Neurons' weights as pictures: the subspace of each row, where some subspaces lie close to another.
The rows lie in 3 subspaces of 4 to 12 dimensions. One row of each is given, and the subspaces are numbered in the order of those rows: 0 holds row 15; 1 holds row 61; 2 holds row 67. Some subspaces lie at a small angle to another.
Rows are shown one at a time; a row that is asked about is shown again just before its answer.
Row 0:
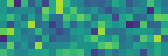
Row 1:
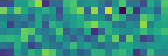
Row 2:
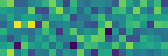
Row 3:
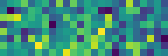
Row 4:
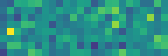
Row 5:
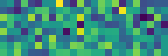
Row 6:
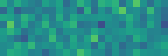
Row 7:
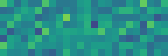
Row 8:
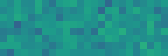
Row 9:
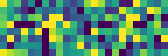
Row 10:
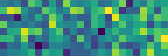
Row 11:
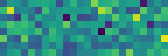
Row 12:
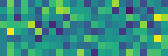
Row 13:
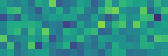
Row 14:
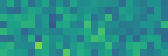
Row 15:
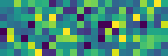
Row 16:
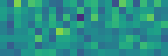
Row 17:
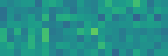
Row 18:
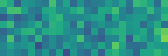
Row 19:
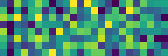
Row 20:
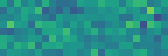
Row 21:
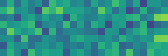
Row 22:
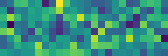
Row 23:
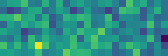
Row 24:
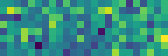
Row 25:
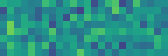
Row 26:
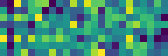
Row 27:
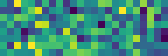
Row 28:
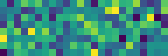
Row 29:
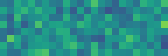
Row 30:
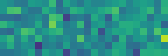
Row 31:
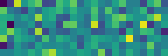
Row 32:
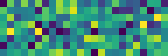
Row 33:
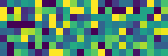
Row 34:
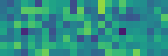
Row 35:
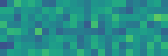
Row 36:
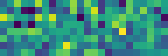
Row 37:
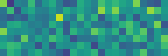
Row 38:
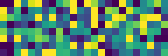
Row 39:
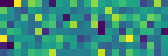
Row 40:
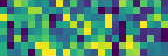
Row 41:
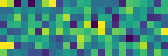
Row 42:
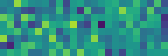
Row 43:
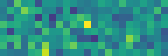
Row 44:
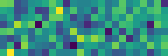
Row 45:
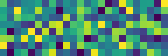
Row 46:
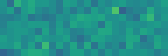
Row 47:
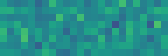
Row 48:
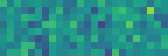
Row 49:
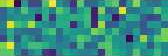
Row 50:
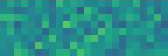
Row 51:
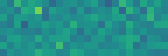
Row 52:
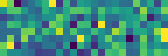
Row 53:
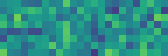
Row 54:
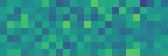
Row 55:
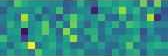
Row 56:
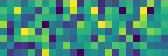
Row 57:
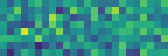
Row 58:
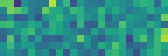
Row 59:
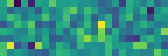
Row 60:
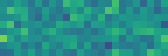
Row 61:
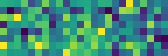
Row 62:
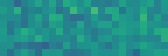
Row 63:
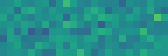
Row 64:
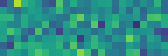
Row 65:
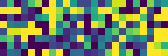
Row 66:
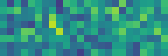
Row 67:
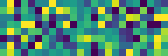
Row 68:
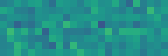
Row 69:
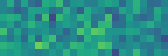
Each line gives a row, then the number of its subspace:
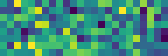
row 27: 1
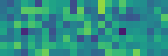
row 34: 0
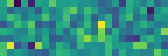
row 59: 1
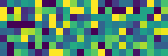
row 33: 0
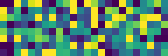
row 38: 1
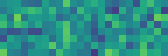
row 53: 0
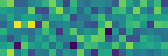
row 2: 0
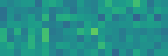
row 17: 0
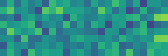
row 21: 2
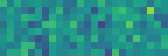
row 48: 0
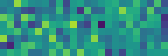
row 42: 0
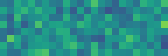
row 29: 0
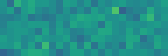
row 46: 0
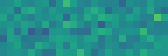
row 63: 0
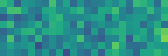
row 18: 2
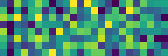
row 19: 1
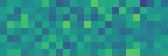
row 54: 2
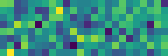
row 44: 0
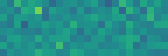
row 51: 0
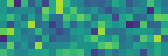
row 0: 2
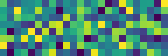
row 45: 0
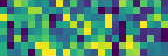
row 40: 0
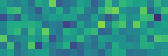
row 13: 0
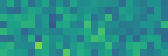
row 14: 2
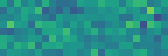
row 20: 2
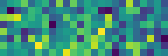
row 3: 1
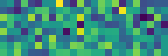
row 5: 0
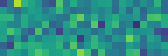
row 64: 1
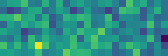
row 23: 1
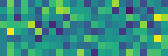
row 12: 1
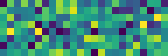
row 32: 1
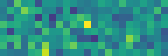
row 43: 0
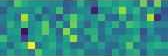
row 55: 0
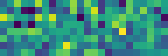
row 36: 0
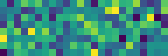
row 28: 0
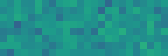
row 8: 0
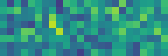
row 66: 1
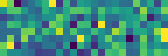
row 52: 1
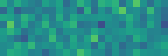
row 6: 0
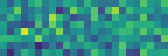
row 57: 2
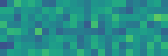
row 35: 1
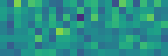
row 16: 0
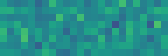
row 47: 0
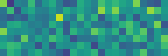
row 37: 0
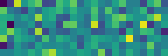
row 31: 2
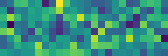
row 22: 2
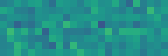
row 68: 0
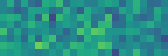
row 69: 0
